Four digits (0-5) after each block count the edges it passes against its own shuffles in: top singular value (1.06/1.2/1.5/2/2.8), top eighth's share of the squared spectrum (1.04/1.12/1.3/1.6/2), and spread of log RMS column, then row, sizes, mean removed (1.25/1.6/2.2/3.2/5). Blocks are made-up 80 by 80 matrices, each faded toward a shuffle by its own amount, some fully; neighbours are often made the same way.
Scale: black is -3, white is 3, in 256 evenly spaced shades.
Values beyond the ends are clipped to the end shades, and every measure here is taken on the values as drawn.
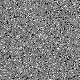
0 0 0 0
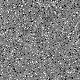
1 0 0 0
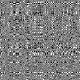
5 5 3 4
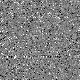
3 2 1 1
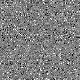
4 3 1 2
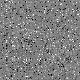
3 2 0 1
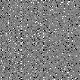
4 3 2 1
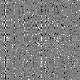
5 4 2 2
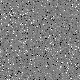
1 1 1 0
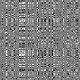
5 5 4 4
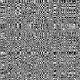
5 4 3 3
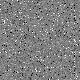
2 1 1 0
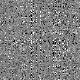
2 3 3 2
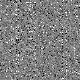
1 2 2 1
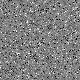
0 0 0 0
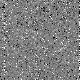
2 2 2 0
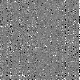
3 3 3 1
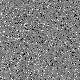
0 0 0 0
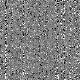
2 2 3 2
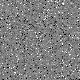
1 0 0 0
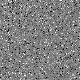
1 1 1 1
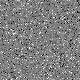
0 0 0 0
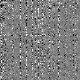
2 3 4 2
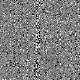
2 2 3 1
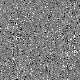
1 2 2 0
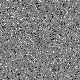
0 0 0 0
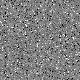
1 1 1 0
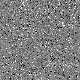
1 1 1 0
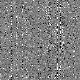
2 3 3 1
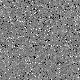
1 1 0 1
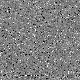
1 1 0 1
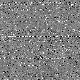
2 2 0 3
